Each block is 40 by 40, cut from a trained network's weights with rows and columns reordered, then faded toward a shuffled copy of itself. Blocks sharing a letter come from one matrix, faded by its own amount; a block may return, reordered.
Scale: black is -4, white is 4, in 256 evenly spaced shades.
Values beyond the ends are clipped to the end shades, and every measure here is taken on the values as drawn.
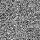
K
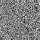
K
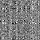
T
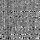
T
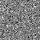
K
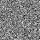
K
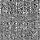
T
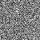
K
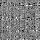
T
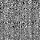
T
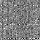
T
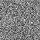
K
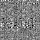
T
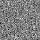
K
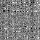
T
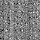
T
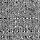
T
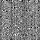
T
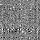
T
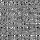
T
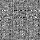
T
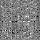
T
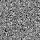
K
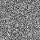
K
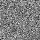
K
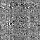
T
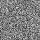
K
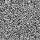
K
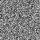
K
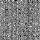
T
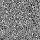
K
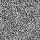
K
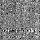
T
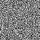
K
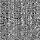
T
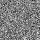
K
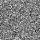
K
